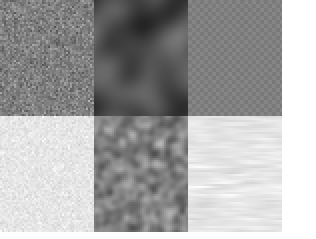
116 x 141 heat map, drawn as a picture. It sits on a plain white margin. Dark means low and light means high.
The table splits into 2 rows of 3 panels. Panel 1,1: middling, fine-grained. Panel 1,2: low, smooth. Panel 1,3: middling, checkered, faint in contrast. Panel 2,1: very high, fine-grained, faint in contrast. Panel 2,2: middling, blotchy. Panel 2,3: very high, streaked across, faint in contrast.
